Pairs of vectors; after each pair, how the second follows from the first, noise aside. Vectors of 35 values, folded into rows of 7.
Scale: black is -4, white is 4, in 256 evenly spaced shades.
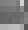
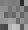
sign-scrambled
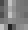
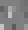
partly zeroed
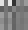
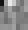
sign-scrambled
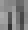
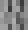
wrapped around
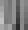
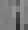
partly zeroed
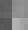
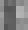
wrapped around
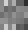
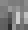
wrapped around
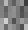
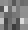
shuffled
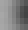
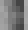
wrapped around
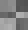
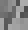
sign-scrambled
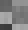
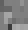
partly zeroed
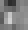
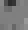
partly zeroed
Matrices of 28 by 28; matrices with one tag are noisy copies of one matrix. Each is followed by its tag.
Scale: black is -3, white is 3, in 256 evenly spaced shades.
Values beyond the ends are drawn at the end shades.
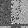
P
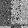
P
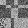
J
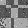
J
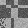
J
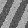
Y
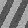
Y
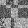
J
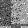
P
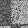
P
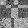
J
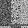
P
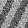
Y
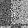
P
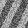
Y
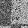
P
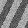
Y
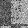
P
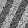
Y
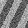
Y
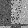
P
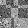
J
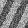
Y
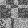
J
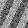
Y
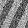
Y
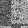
P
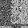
P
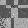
J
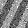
Y
